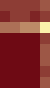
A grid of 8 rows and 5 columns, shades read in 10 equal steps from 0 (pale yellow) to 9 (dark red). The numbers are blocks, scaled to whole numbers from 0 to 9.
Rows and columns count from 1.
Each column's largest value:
9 9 9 9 7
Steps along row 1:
same same same down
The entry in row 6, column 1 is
9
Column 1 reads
7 8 5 9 9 9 9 9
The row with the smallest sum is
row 3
